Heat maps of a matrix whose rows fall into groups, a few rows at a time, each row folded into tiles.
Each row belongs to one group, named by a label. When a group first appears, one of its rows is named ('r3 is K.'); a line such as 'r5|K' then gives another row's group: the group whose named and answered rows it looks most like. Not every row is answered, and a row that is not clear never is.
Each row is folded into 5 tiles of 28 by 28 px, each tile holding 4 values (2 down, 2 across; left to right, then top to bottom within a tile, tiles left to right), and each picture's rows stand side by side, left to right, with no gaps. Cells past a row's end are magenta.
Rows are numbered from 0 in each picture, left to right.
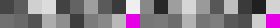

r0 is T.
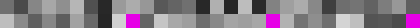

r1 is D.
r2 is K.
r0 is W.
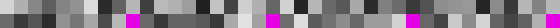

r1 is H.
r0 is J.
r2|D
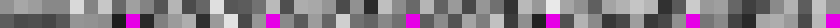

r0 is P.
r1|D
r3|P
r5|J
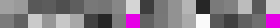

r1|T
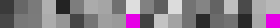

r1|W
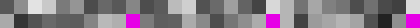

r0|H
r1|T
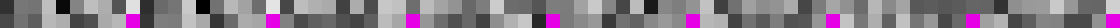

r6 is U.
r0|T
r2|H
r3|P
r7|W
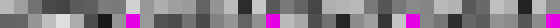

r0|K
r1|J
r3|J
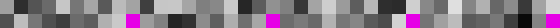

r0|W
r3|W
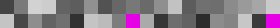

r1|P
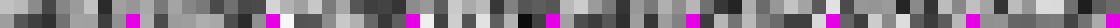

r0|J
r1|K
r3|U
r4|P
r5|T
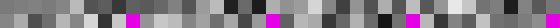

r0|D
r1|D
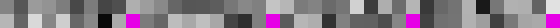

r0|U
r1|K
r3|T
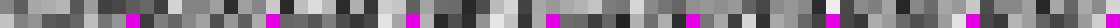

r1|D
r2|H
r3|J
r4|P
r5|P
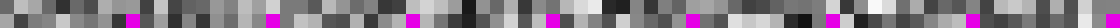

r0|K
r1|P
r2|W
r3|J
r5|K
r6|H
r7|H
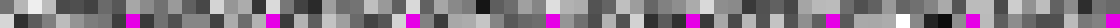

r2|T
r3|K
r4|P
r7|U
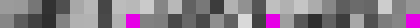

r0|J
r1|P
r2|P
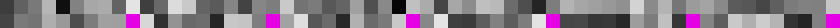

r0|T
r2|D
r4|P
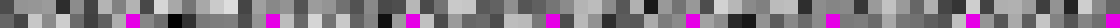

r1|J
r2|U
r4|D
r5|J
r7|H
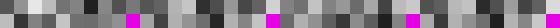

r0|H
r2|W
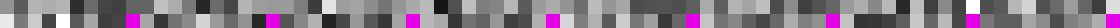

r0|U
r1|K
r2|W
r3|W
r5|U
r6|P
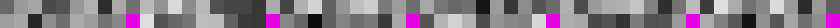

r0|J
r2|J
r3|D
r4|W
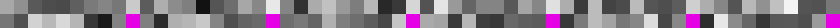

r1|K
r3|P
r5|W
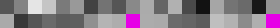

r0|H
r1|D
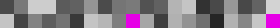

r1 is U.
